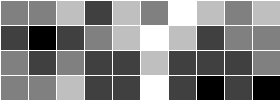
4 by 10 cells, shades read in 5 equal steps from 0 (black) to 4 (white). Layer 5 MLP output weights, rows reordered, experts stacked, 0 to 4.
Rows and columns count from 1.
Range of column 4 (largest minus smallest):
1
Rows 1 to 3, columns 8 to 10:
3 2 3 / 1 2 2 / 1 1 2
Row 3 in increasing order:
1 1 1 1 1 1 2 2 2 3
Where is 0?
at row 2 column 2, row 4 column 8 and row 4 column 10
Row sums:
25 19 15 15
